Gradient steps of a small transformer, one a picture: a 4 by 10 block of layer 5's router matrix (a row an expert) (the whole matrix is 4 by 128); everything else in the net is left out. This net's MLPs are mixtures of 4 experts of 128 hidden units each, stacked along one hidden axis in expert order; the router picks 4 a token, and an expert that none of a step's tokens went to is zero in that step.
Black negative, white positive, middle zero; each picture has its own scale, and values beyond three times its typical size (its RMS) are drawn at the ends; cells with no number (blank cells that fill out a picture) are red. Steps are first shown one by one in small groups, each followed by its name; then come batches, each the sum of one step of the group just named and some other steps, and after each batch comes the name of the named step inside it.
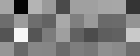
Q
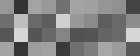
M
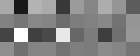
Q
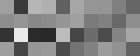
M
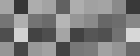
M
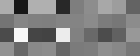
Q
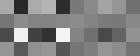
M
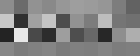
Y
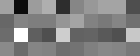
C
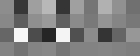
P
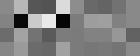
Y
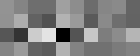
Y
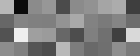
C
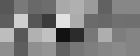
C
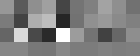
C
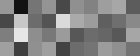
C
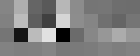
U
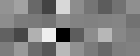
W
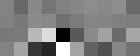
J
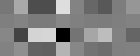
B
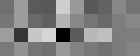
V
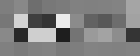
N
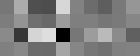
B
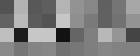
N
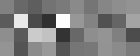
N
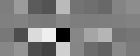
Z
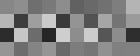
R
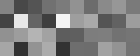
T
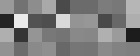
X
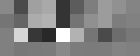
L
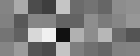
Z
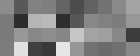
Z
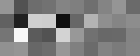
T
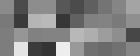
Z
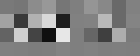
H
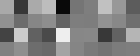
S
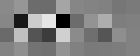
H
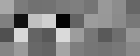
S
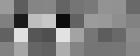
S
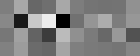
H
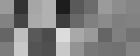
S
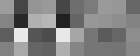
S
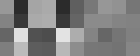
S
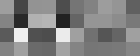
S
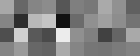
S
